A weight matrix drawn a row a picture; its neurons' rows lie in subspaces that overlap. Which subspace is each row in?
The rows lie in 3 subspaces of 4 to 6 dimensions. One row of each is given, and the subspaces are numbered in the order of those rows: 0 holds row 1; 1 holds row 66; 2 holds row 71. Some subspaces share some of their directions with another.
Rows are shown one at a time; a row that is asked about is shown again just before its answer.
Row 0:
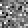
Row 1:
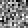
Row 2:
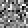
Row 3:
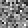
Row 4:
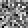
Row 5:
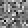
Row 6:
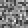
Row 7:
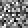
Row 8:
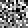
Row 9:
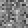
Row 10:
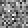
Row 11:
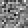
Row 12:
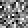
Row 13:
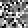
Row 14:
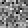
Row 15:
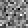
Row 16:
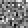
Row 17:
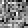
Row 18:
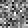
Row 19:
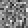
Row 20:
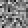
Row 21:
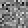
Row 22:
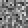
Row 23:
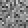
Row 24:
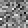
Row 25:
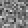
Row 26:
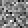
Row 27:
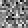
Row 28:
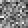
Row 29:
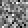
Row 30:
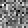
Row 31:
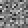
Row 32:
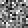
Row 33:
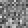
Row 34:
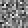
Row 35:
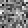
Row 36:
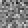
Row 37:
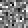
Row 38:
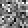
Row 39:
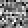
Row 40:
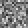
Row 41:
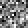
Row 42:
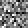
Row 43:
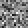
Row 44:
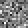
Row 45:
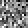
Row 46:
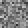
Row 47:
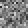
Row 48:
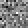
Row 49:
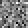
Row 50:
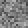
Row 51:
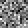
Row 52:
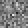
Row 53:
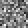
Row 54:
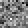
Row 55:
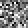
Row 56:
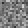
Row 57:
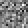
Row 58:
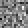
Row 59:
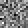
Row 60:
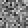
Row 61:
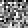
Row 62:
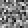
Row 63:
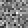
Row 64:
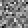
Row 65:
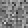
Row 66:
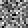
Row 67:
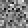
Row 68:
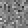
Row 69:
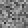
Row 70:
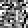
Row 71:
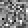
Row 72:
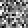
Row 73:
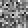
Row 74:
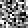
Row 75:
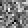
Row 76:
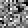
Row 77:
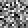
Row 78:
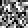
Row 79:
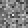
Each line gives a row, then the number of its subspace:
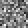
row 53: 2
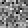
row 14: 1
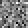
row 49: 1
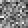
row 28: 1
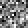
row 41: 0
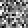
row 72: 2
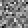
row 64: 2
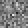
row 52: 0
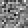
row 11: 0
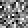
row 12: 0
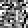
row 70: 2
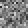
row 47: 0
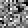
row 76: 0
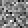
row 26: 2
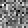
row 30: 0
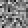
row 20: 0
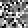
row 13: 2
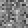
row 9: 2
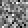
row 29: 1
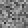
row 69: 2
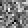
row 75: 0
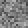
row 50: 1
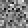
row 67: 2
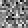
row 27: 1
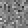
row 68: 0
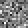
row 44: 2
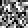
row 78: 0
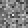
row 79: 0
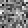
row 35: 2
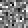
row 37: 2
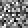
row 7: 2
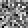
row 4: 1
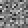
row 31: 1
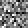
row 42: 2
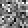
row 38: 0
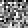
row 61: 0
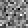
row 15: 2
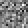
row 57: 2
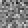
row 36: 1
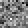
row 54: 0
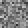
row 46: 1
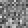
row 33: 0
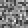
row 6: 1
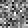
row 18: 0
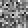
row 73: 0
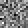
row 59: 1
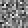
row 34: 0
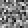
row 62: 1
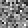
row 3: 1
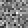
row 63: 2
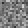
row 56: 1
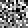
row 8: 2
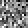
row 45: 0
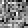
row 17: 0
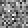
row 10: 0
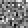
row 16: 0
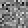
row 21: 0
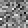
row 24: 2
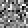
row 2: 2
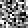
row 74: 0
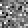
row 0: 2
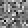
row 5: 0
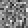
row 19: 2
